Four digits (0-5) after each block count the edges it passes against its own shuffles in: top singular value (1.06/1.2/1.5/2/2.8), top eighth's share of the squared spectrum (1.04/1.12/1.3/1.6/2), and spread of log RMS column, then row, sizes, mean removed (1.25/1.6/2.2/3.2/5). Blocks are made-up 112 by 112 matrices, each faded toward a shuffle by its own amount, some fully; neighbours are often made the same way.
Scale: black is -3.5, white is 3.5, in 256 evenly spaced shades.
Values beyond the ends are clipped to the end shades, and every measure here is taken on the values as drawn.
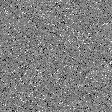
0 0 0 0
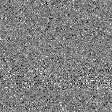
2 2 0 3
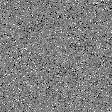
0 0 0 1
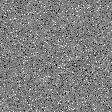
0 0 0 0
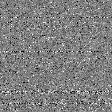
2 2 0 3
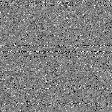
2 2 0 3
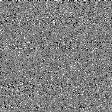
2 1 0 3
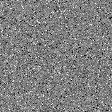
0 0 0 1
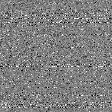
2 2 0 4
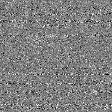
1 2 0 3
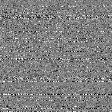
2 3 0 4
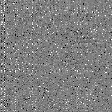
4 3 2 1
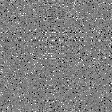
4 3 2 2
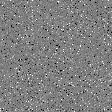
2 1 0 0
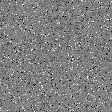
2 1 0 0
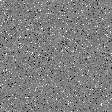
2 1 0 0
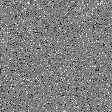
2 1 0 0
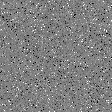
0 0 0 0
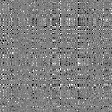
5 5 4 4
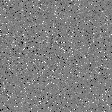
2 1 0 0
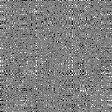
5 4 3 3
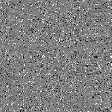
4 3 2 2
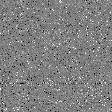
3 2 1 1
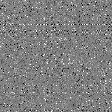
4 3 1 2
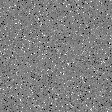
0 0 0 0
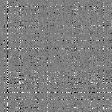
3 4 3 3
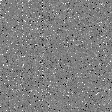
2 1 1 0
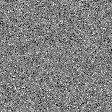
1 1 0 0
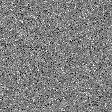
1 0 0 0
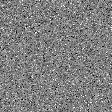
2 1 0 0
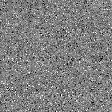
3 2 1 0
